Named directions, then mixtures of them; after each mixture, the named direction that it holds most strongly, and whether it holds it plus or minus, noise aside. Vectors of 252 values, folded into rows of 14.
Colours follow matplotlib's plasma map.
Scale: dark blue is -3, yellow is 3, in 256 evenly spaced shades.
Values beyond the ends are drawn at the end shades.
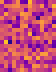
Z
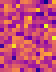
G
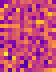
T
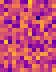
Z, plus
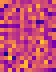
T, minus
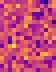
G, plus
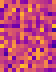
T, minus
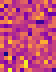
T, minus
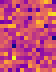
G, minus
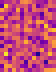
T, plus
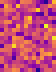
G, plus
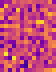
T, plus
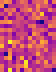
T, minus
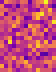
Z, minus
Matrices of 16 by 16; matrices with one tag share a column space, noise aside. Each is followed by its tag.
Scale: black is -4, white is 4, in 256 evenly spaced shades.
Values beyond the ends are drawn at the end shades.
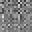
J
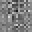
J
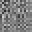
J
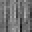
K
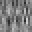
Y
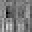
K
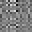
J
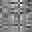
J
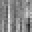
K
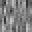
Y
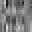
Y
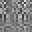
J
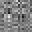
J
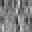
Y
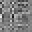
J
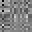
J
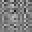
J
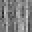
K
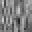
Y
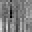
K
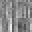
K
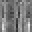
K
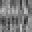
Y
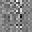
J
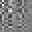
J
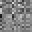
J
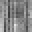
K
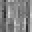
K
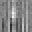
K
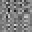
J
